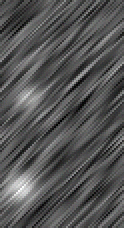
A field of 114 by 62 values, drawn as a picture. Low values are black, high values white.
The grain runs diagonally up to the right. No row or column stands out. The bottom left is the ninth with the highest average. There are two bumps. The halves do not mirror each other.
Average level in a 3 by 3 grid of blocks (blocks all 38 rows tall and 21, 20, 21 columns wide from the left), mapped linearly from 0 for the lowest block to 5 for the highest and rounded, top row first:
111 / 310 / 500
